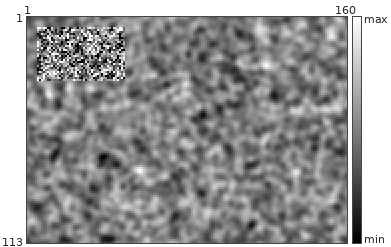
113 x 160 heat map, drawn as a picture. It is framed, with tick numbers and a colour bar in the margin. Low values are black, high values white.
Overall the values sit about 50% of the way up the scale. The texture is blotchy. Neither half mirrors the other. The top left is the roughest part. In the top left lies a patch that is rougher than the rest. There are no regular stripes.
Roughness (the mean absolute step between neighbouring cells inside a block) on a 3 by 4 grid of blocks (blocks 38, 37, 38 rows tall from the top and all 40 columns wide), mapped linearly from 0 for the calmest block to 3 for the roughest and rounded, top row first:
3 1 0 0 | 0 0 0 0 | 0 0 0 0
